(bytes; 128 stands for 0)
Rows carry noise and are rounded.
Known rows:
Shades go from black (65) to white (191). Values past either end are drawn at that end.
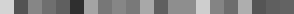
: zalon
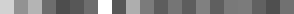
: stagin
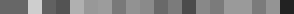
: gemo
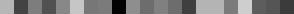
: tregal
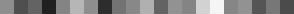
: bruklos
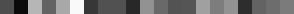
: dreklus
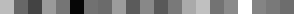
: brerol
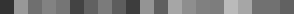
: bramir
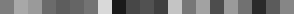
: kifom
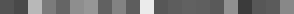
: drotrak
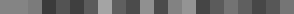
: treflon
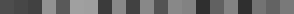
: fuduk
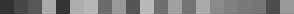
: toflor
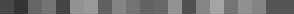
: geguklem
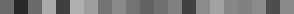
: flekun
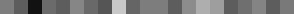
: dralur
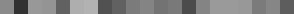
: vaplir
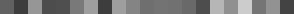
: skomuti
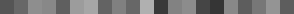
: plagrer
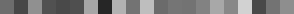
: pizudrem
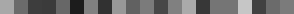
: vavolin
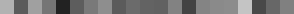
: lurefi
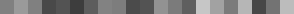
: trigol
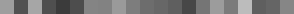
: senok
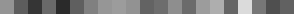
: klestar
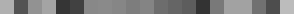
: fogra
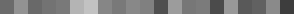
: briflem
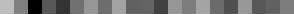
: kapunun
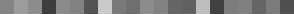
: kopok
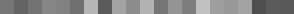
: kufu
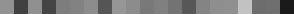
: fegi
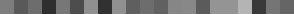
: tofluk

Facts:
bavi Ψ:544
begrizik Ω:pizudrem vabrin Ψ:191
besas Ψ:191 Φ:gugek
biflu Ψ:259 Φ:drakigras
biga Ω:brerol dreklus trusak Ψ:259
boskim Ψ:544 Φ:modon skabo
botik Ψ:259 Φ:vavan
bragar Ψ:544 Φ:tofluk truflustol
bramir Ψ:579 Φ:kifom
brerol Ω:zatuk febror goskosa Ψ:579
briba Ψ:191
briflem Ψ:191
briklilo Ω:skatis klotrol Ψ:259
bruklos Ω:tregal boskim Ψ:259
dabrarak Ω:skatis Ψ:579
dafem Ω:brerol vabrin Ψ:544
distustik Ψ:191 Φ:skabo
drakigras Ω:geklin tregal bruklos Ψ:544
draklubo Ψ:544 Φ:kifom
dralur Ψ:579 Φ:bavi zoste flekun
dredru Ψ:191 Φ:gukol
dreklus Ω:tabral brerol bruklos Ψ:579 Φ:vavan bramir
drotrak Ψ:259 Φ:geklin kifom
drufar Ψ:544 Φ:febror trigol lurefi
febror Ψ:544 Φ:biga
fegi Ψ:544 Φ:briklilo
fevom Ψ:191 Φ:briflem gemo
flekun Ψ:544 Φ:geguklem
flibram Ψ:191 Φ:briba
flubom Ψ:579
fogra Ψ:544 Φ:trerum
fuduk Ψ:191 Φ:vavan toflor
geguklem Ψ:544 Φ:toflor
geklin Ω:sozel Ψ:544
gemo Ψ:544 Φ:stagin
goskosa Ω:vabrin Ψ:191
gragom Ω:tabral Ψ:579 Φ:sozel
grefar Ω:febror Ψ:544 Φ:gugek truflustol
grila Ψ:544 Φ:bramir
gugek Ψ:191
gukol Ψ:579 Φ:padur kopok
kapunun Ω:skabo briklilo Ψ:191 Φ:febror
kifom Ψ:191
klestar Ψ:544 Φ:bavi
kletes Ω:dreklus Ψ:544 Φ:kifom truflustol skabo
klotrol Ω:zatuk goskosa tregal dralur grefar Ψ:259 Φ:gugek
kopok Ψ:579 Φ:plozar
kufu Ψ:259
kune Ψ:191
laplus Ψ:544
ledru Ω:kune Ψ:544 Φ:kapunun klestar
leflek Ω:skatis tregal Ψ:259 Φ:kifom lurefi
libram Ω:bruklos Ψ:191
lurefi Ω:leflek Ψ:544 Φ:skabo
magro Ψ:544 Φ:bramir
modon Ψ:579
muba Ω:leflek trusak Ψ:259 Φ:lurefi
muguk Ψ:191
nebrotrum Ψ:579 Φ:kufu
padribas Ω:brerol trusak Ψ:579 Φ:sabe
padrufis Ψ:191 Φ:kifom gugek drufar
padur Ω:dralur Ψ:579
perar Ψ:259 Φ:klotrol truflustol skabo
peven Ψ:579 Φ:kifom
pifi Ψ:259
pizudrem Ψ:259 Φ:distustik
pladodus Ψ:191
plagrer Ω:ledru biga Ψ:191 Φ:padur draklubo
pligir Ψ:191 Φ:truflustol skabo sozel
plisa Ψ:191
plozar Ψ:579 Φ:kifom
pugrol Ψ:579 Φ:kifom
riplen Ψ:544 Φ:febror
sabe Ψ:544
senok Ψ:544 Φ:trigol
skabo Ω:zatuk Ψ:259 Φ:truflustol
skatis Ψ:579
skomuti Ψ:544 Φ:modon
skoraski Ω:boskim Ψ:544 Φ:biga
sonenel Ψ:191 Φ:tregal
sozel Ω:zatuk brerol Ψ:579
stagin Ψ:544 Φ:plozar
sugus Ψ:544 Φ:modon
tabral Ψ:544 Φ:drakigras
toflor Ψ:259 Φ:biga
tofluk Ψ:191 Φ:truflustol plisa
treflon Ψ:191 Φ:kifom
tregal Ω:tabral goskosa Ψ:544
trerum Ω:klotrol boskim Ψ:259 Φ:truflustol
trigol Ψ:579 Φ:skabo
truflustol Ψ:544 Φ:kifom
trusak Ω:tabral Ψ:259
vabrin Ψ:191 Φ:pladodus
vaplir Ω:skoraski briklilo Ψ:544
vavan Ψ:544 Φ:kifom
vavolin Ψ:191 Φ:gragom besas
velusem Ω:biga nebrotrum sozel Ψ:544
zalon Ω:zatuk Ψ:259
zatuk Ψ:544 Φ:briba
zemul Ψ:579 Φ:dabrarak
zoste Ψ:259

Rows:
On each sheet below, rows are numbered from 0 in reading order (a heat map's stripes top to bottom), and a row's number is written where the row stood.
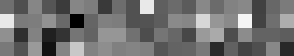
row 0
leflek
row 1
sozel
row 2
riplen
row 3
dredru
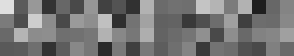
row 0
klotrol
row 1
draklubo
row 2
gukol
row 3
padrufis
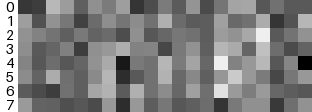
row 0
vavan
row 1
muba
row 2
gragom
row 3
bavi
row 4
briklilo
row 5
trerum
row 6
zoste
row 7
pligir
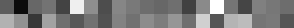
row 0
skoraski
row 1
dabrarak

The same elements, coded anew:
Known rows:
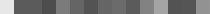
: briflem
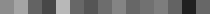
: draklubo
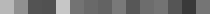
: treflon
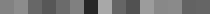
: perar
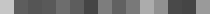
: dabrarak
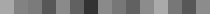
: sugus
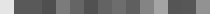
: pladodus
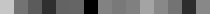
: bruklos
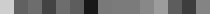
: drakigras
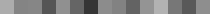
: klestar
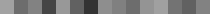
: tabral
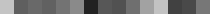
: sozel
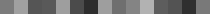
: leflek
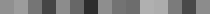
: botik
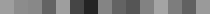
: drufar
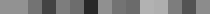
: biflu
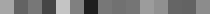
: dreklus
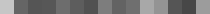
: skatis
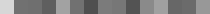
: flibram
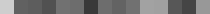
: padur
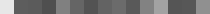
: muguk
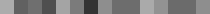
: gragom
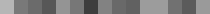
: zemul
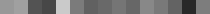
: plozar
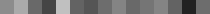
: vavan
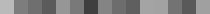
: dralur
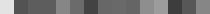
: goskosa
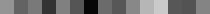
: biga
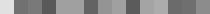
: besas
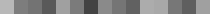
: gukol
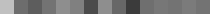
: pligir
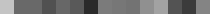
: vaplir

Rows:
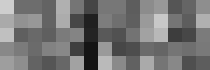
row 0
plagrer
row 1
febror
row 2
brerol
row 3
lurefi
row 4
trerum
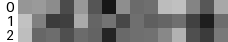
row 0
toflor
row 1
kifom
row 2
geklin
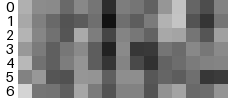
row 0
zatuk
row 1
zalon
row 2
kopok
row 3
trigol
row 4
distustik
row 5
truflustol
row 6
vavolin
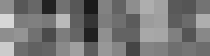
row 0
trusak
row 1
kapunun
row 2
pizudrem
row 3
tofluk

